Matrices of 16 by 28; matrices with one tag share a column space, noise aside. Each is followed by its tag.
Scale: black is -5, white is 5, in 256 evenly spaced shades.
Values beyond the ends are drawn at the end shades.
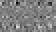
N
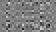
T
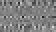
N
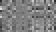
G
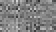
G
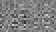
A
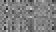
G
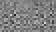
A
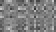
G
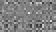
T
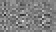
A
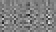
A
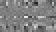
N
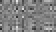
G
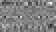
N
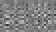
A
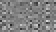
T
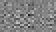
A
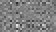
T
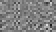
T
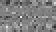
N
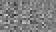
A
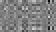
G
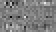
N
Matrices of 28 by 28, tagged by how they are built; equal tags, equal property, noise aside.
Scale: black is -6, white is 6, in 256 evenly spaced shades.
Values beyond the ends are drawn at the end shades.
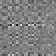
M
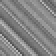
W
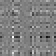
M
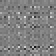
M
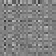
M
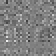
M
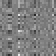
M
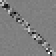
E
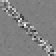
E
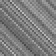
W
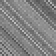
W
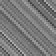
W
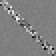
E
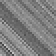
W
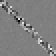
E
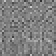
M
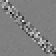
E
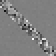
E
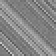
W
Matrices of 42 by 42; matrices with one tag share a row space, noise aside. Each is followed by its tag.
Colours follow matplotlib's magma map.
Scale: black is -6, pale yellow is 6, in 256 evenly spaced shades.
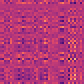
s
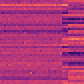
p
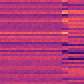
p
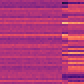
p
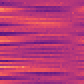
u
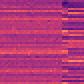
p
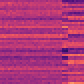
p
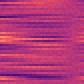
u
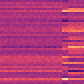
p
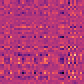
s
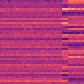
p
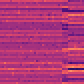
p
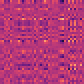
s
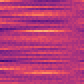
u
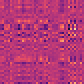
s
